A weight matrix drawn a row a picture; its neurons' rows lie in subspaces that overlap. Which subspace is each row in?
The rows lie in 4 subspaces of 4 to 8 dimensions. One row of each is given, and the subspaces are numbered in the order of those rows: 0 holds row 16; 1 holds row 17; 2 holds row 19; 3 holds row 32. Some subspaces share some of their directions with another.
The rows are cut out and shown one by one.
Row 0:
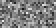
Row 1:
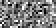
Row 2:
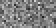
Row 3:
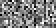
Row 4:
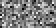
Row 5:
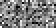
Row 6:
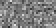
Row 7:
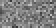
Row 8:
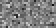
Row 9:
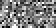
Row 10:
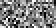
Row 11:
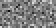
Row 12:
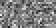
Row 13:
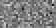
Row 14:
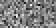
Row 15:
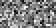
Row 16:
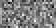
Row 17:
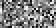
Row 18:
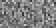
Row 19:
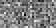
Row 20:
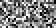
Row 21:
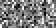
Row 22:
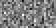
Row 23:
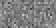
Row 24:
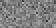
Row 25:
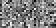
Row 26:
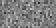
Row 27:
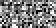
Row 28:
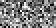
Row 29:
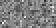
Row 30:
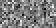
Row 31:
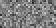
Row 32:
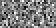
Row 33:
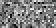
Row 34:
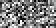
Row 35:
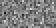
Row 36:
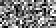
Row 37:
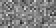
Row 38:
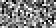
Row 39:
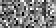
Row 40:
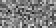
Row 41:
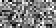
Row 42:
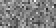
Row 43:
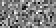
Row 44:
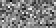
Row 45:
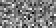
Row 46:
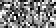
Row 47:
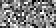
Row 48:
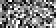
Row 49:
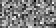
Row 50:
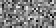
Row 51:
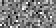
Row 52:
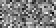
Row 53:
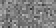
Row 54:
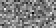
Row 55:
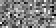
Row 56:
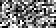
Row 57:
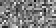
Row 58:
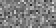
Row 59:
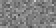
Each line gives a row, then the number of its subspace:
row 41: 3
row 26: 3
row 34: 2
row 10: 0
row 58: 0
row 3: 2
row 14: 0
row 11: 2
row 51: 3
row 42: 0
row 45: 2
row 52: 2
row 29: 0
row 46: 0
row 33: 2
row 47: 2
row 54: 2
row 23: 3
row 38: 2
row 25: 2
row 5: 0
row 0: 2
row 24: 0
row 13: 0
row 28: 2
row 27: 0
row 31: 2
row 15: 3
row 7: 0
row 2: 0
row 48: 0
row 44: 2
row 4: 1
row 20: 0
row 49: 1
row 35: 1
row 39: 1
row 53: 3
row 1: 3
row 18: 2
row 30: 0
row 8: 0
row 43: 3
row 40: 2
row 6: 3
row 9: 1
